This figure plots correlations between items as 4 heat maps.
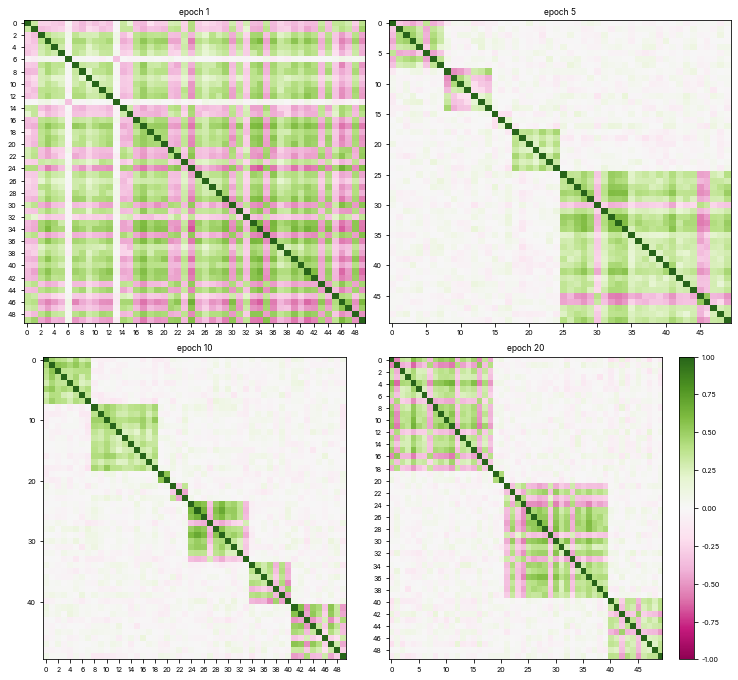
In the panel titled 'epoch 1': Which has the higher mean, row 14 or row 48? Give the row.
48
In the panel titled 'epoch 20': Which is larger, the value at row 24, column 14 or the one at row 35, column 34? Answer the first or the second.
the second
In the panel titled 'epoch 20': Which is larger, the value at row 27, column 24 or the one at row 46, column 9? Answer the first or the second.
the second
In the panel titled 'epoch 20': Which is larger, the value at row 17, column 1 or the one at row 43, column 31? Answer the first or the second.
the second
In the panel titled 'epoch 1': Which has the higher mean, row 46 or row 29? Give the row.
29
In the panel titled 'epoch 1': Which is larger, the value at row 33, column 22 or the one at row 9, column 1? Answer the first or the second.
the second
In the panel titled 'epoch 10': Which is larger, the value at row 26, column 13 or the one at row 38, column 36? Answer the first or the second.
the first
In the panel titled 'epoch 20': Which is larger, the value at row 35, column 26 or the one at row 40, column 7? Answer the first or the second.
the first
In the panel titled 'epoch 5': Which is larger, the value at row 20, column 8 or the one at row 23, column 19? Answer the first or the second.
the second
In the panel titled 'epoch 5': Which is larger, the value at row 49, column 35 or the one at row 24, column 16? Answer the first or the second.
the first
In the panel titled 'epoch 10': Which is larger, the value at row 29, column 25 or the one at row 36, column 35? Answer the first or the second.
the first
